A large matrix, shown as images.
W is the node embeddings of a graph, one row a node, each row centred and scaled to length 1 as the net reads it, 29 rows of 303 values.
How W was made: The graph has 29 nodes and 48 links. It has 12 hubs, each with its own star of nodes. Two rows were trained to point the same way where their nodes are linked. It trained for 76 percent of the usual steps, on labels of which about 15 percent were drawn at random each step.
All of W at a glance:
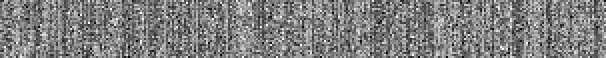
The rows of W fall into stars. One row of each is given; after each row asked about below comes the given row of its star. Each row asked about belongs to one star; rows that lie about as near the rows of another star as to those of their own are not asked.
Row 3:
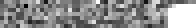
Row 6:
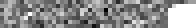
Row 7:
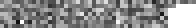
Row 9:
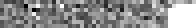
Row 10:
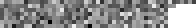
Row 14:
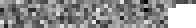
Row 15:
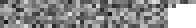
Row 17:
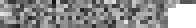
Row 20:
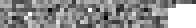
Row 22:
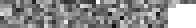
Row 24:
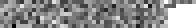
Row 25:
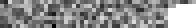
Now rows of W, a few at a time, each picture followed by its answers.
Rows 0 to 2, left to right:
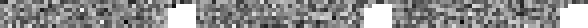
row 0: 24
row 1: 3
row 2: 14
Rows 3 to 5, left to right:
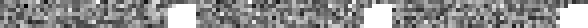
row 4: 14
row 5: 20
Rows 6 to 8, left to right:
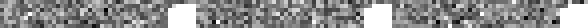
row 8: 24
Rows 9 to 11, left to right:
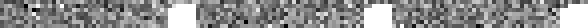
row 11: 10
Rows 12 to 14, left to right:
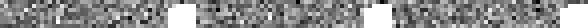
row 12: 17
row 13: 17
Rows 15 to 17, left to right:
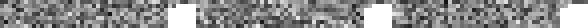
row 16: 6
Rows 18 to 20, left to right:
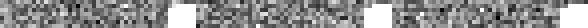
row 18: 22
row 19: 9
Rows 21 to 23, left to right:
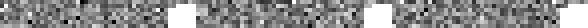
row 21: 15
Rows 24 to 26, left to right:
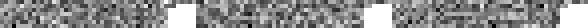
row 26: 3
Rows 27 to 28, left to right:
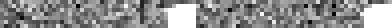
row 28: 25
